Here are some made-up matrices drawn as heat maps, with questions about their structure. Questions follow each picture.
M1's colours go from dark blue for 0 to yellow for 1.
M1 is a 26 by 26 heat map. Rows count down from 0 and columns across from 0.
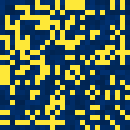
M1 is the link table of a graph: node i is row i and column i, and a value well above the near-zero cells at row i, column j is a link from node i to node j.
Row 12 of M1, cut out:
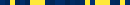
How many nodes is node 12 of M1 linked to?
9
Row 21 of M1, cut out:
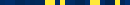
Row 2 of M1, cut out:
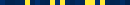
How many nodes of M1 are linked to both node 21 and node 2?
3
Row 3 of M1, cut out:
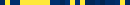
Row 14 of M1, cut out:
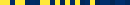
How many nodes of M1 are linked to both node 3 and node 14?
4
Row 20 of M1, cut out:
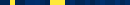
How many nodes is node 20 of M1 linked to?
4
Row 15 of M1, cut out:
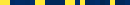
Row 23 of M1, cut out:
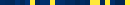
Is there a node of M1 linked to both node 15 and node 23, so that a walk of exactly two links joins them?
no
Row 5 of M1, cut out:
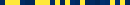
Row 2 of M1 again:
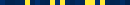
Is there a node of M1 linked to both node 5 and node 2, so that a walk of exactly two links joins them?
no
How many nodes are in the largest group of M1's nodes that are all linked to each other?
6
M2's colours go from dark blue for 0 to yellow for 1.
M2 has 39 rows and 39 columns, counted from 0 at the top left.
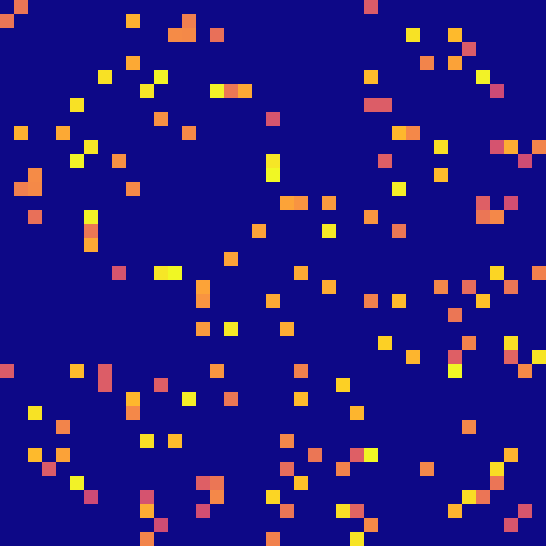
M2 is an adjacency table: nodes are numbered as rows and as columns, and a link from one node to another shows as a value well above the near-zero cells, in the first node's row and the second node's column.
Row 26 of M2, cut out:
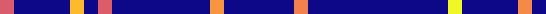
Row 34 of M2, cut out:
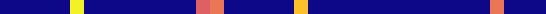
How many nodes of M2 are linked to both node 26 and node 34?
3
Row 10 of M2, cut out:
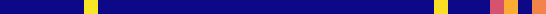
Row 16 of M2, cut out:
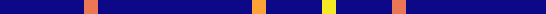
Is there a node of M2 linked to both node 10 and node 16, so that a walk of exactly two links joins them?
yes
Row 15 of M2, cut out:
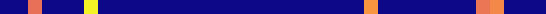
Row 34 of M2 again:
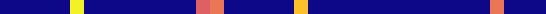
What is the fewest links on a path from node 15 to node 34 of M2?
1
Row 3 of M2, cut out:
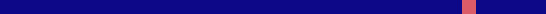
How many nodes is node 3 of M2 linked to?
1
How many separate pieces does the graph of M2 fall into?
1
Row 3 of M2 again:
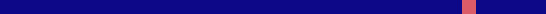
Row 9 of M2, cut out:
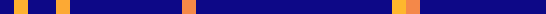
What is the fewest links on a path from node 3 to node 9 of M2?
4
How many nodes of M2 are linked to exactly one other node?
4
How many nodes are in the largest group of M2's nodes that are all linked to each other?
3
